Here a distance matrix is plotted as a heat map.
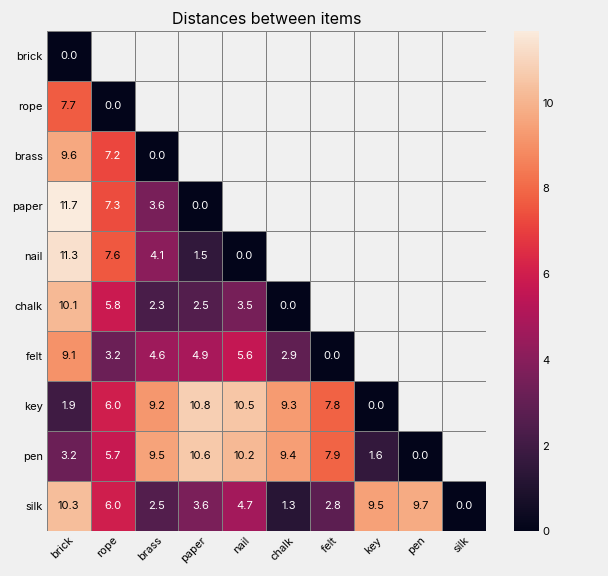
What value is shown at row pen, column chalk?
9.4
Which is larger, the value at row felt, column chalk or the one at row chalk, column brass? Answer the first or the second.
the first
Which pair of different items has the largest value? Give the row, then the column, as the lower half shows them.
paper, brick
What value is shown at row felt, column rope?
3.2
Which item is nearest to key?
pen
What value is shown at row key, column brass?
9.2
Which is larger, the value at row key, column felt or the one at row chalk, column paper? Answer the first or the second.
the first
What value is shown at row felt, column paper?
4.9
